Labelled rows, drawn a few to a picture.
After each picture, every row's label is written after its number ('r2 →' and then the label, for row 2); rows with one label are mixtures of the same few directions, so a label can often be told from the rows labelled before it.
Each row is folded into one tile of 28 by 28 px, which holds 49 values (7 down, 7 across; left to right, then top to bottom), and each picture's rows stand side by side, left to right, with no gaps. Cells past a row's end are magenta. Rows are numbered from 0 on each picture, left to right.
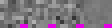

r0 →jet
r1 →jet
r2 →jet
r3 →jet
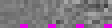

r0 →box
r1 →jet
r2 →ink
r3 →box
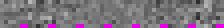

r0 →box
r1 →jet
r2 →box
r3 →jet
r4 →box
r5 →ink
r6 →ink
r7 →jet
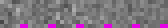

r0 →box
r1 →ink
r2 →jet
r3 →jet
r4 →jet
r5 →jet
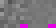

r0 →jet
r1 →box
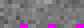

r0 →jet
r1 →ink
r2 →ink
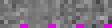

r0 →box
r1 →jet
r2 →ink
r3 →jet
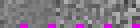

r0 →ink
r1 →box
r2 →jet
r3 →jet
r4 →box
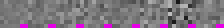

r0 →box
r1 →jet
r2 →box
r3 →jet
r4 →ink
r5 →jet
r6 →jet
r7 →jet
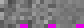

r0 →jet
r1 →ink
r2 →ink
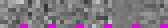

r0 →ink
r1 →jet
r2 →box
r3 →jet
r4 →jet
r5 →box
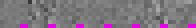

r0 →ink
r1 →box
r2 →ink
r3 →ink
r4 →ink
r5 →jet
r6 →ink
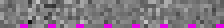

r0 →jet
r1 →ink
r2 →jet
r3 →box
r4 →box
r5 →jet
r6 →box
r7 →jet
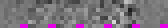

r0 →ink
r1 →ink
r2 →ink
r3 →ink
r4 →box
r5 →box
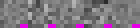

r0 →ink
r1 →jet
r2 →ink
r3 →ink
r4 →jet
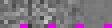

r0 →box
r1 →ink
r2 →box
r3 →jet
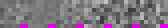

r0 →ink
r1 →jet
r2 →ink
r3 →ink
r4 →box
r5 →jet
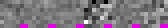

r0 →box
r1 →ink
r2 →box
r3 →ink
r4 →ink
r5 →box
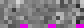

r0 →ink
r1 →ink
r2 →box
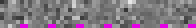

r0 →jet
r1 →jet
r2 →ink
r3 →jet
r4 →ink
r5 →box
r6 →ink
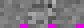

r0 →jet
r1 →box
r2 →ink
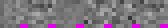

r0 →ink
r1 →box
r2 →ink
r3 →box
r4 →jet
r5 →box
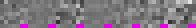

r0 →box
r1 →box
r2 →box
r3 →box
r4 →box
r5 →jet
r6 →ink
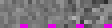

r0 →box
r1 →box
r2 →jet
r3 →ink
